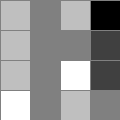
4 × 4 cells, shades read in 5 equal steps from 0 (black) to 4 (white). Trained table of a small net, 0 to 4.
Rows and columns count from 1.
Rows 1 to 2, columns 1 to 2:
3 2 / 3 2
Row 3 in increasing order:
1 2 3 4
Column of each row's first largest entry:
1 1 3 1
